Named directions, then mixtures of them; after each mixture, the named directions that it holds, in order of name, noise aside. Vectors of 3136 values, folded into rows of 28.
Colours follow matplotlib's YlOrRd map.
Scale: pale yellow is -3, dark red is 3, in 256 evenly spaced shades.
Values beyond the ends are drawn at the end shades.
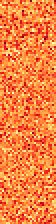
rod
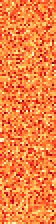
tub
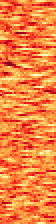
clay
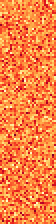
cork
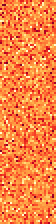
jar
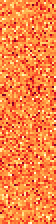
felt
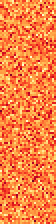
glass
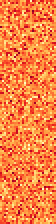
glass, rod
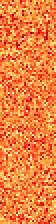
rod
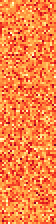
cork, felt, tub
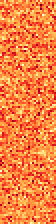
clay, felt, glass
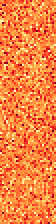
jar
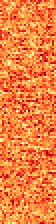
clay, tub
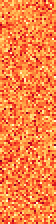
cork, felt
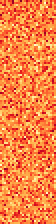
cork, glass, jar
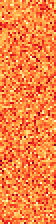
cork, felt, glass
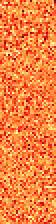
rod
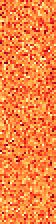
jar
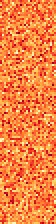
tub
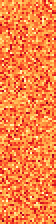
cork
